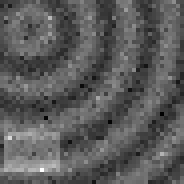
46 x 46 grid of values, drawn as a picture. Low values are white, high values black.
Concentric rings centre on the top left. The halves do not mirror each other. The ninth with the lowest average is the bottom left. An odd patch, lower than its surroundings, sits in the bottom left.
